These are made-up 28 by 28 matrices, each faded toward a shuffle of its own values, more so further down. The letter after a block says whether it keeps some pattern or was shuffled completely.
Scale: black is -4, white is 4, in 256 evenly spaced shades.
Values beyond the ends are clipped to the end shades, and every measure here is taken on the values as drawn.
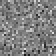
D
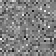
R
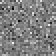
D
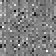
R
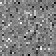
D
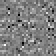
R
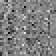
R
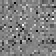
R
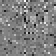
R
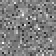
D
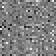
R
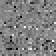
R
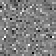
R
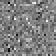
R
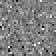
D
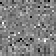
R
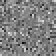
D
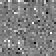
R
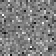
D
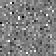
D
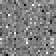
R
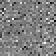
R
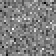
D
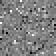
D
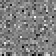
R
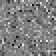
D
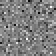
D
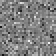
D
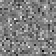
D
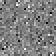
D
